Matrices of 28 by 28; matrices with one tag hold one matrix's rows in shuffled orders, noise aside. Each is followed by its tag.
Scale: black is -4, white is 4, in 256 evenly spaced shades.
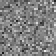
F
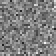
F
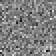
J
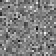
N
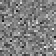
F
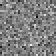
N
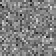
J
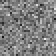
F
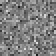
N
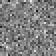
N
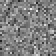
N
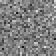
F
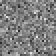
N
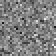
F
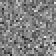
F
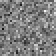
F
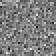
N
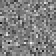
N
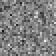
F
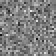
N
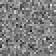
J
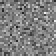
F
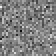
J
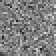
F
